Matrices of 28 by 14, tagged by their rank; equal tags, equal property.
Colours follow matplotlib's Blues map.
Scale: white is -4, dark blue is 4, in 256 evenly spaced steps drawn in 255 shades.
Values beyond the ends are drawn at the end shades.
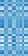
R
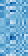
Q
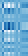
R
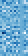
Q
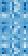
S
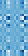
R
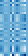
R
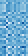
S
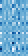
S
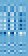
R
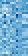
Q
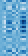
S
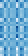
R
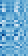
S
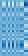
R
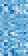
Q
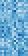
Q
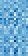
S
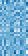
Q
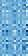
S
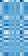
R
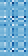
R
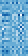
Q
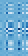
R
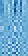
S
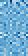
Q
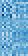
Q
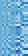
S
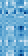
S
